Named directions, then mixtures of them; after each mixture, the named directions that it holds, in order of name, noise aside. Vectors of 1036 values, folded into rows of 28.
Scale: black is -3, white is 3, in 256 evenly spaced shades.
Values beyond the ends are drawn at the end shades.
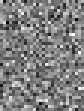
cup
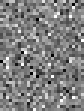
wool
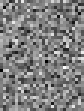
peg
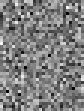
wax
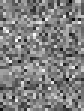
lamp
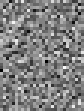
peg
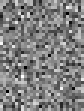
wax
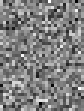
cup, wax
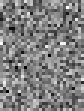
wax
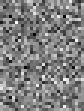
cup, lamp, wax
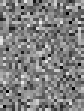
lamp, wax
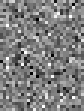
wool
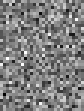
cup, wool
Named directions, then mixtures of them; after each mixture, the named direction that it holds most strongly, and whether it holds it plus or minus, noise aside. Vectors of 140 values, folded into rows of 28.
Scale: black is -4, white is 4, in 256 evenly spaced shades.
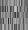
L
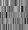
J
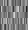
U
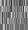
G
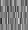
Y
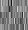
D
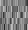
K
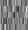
U, minus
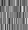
J, minus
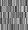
J, minus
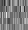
J, minus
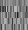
L, plus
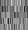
L, plus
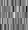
U, plus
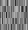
J, plus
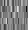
U, plus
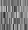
L, minus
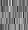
D, minus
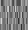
Y, minus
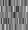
U, minus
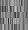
L, plus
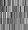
G, minus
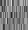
G, minus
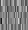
Y, plus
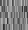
G, minus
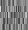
Y, minus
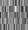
J, plus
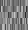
U, plus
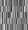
G, plus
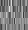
D, minus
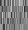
G, minus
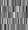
U, plus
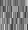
K, minus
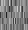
J, plus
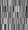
U, plus
